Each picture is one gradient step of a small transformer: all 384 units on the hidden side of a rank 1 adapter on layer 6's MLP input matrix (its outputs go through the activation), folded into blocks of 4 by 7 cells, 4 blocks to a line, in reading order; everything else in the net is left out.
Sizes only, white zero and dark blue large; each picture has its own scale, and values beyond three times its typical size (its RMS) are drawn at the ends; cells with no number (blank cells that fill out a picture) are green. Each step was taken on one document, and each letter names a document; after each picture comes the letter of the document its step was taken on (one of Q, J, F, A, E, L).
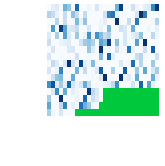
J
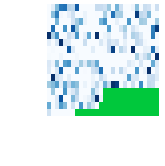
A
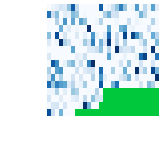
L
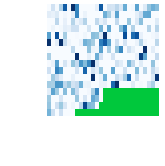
L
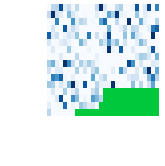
A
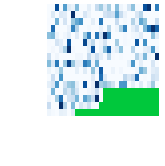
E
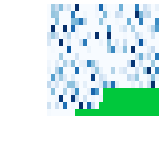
A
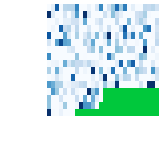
L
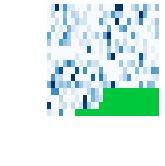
J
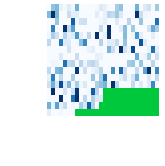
A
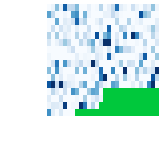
L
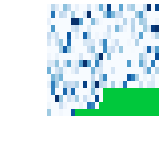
E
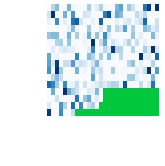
E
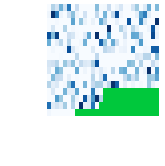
A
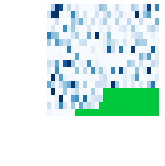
A
